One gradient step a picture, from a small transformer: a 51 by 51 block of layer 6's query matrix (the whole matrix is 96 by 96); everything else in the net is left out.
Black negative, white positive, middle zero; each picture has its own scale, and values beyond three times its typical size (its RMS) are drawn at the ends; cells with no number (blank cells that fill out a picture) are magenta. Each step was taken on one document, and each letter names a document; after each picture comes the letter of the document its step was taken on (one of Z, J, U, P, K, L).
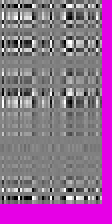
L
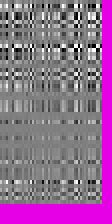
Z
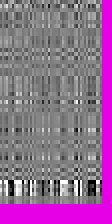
Z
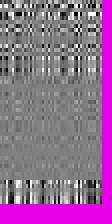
Z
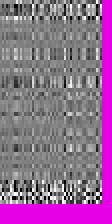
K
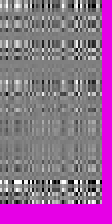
Z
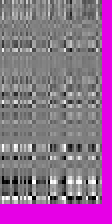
L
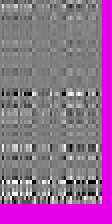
L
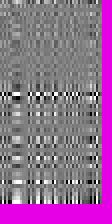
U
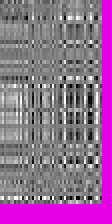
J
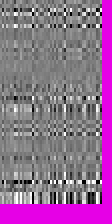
K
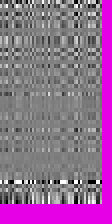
Z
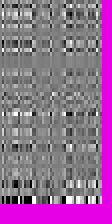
L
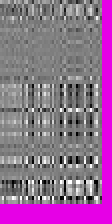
J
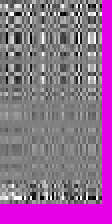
Z
